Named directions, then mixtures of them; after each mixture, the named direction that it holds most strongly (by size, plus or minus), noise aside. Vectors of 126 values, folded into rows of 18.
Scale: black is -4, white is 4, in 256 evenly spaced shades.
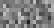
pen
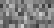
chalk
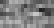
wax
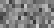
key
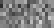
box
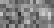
pen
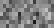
pen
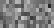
key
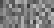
box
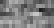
wax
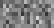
box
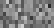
chalk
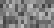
chalk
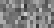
key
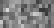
wax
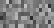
key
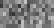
box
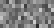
key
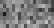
pen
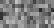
key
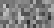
pen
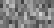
chalk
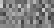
box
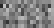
chalk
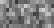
wax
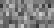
chalk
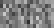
box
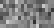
key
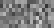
box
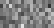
chalk
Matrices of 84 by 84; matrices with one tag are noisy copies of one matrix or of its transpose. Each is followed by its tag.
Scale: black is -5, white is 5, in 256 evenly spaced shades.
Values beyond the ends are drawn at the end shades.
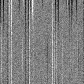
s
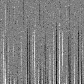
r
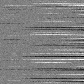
r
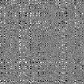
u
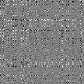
u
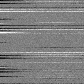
s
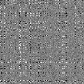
u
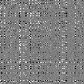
u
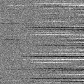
r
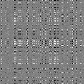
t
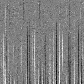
r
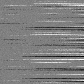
r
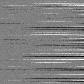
r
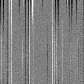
s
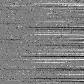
r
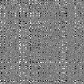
u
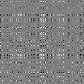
t
